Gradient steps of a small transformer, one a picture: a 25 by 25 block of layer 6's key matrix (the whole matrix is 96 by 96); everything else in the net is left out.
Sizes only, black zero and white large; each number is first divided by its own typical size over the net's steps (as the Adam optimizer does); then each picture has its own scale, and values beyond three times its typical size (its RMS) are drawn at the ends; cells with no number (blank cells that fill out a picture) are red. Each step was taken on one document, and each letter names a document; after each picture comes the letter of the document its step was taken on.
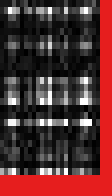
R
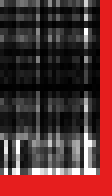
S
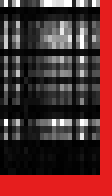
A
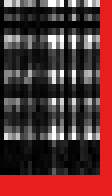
S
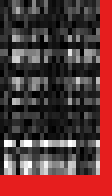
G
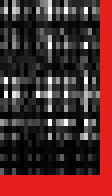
R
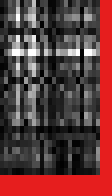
G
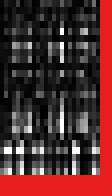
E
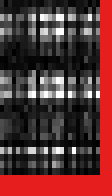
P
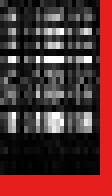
E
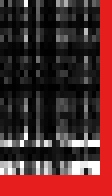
S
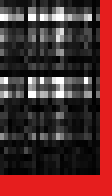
P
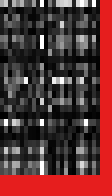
A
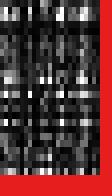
R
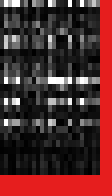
A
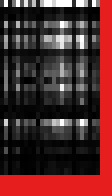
A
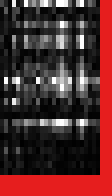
A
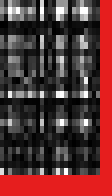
R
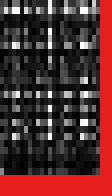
R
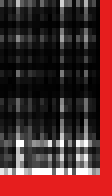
S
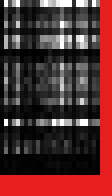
A
